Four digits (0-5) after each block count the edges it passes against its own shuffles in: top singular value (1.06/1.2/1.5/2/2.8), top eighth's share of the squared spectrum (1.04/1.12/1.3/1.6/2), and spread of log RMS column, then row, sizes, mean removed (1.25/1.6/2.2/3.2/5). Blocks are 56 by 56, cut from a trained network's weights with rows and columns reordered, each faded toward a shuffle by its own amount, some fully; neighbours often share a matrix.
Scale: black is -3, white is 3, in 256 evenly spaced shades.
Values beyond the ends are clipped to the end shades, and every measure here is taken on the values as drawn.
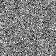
0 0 0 0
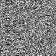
3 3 1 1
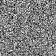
2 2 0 0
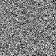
3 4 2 1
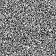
2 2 0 0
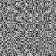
4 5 3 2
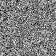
0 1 0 0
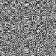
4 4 2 1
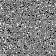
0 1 0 0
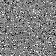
0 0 0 0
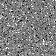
0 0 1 0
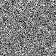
1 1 0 0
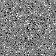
1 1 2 0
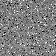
0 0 0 0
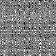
3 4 3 1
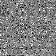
2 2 2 0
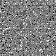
1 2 2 0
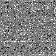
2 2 2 0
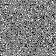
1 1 1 0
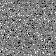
0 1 0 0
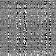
3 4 4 1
